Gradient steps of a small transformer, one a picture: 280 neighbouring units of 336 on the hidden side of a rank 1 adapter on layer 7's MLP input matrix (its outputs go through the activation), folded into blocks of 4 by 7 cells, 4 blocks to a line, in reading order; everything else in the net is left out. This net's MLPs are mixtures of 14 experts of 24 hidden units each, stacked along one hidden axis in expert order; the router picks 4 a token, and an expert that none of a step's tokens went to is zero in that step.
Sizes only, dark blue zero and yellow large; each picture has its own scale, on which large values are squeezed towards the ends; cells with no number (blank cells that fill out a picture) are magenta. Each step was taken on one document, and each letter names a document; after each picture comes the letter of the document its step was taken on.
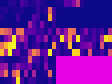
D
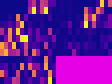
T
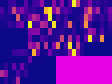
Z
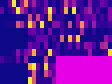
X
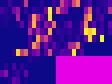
Z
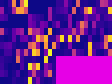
X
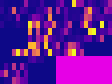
Z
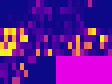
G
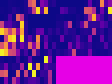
T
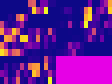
T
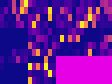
X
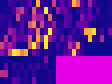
Z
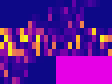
G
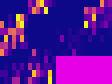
T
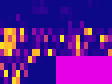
G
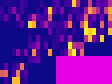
Z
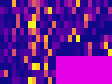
X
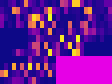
Z
